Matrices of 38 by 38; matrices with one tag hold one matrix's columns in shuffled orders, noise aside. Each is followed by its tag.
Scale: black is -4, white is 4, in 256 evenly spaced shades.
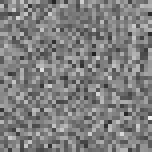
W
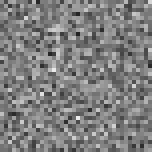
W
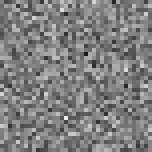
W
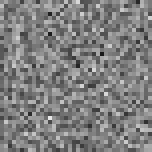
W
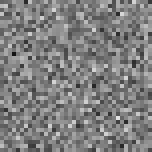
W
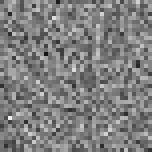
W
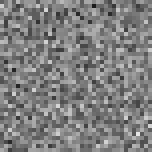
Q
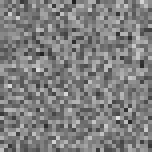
W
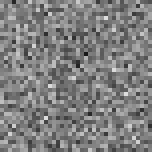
W
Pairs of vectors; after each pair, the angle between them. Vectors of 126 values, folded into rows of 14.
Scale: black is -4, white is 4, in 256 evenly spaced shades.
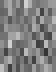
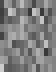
partly aligned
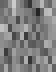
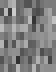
partly aligned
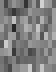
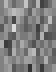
nearly opposite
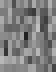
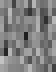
nearly parallel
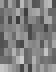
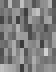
nearly parallel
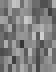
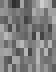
nearly opposite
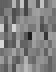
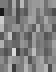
partly aligned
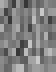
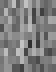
nearly opposite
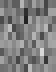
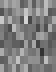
nearly opposite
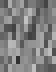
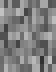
orthogonal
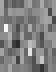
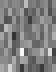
partly aligned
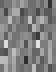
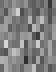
nearly parallel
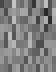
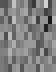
nearly parallel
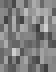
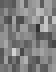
nearly parallel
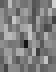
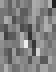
nearly opposite
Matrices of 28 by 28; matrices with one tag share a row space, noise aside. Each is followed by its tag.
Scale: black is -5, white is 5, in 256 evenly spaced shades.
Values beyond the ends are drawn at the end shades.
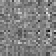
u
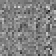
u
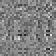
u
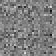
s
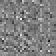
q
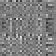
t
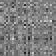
s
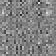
t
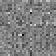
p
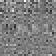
s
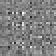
p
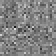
s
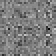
u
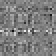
s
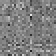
p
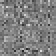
q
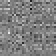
p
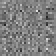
t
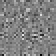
q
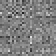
p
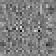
t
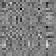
t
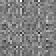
t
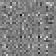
t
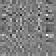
t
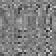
u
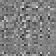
q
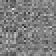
s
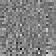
t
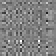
t
